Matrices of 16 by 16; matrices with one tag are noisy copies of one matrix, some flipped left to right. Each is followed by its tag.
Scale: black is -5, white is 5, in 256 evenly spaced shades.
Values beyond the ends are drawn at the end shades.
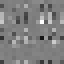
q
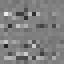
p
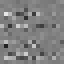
p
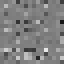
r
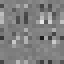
q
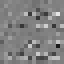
p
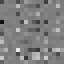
r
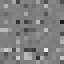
r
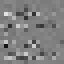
p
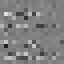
p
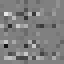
p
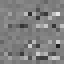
p
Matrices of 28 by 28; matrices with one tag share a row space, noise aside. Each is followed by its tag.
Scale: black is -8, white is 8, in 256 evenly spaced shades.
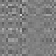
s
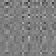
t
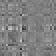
s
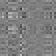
s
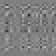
t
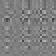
t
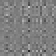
t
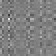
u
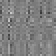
u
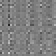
u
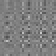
t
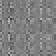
u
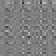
t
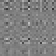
t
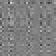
u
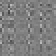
u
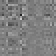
s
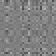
t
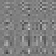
t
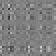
u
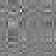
s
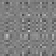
t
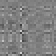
s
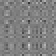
t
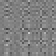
t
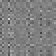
u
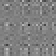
t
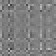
u
